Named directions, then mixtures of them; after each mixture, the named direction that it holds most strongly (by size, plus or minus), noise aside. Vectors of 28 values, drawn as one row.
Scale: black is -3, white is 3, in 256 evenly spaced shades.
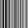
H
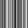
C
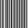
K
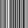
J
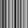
C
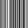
J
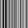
H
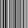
H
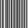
K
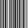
J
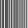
K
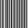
K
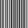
K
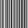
K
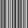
C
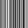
J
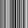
J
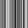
C
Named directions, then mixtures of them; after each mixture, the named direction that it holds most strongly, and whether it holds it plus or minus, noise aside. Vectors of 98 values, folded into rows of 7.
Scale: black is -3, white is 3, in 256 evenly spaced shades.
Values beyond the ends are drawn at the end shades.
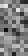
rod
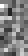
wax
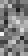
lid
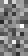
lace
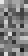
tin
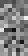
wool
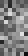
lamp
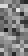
rod, plus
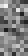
rod, plus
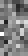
lid, plus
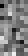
wax, minus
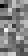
wax, minus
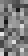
lid, plus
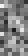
lid, plus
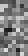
wax, plus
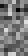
wax, minus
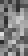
lid, plus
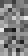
wool, plus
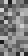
lamp, plus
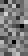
lace, minus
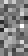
wool, minus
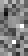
lace, plus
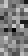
rod, plus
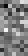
rod, minus
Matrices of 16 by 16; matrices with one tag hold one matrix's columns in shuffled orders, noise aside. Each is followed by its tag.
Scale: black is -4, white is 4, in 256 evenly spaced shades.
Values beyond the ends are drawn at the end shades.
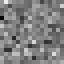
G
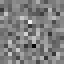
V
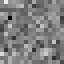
G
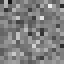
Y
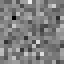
G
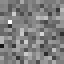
V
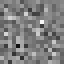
V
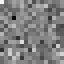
G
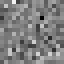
G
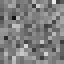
G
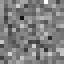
G
